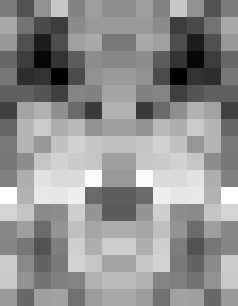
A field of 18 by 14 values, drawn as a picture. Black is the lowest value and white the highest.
Stripes: none. Odd rows or columns: none. Mirror symmetry: left to right. Calmest part: top middle. Grain: blotchy.
